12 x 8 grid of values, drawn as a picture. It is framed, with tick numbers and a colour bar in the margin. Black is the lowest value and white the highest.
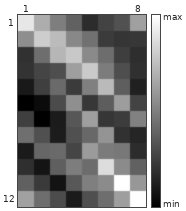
Ninth with the lowest average: middle left. Average level on the scale: 40%. Grain: diagonal, down to the right. Ninth with the highest average: bottom right. Calmest part: top right.
